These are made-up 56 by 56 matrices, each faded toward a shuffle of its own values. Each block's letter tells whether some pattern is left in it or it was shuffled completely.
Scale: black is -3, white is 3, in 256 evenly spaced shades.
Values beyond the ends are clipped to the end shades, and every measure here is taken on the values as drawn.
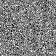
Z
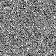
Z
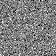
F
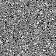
F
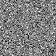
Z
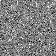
F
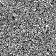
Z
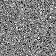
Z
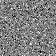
F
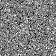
F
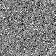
F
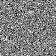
Z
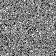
F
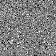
Z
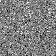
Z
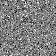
F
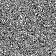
F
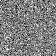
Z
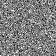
F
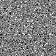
Z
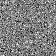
F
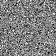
F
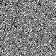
F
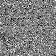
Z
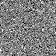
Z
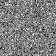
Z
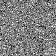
Z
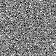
F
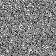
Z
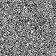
F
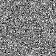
Z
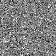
Z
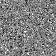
F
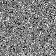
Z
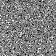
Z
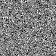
F
